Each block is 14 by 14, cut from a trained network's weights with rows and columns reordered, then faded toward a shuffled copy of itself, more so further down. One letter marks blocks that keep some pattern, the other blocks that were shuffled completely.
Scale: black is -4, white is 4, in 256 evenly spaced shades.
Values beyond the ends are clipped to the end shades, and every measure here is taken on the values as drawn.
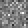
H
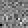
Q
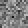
H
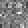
Q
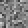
Q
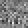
Q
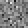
H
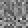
Q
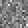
H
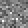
H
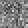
H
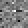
Q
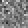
H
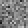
H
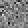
H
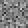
H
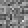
Q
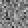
H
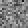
Q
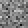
H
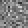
Q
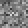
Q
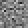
Q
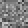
Q
